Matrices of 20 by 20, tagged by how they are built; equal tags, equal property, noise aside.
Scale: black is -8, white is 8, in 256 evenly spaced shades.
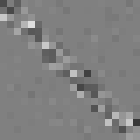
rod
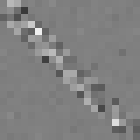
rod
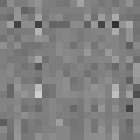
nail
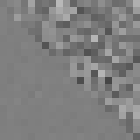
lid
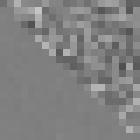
lid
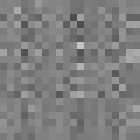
nail
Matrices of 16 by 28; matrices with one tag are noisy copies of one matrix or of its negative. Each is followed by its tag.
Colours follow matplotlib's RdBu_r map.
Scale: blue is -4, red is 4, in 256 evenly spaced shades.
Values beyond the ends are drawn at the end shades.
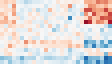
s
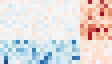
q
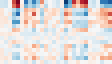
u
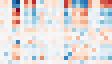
u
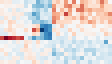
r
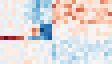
r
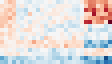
s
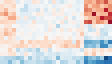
s
